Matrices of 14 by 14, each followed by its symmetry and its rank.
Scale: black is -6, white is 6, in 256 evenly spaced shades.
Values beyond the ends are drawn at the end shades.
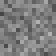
neither, full rank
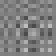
symmetric, rank one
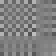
symmetric, rank one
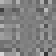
neither, rank two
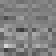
neither, rank two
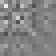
symmetric, rank three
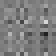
neither, rank two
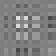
symmetric, rank one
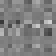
neither, rank two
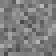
neither, full rank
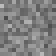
neither, full rank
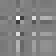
symmetric, rank one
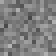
neither, full rank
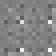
symmetric, rank three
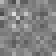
symmetric, rank three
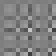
symmetric, rank one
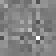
symmetric, rank three
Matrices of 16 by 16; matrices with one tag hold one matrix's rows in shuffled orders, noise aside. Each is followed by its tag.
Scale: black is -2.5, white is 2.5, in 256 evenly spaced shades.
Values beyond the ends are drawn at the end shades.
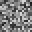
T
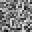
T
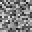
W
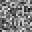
T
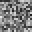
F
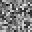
T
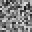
T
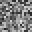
T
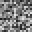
F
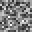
W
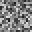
W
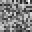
F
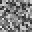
W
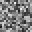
W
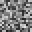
W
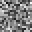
W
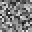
W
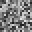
T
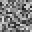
W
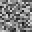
W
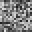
F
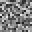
W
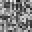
F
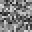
F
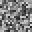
W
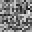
F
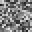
W
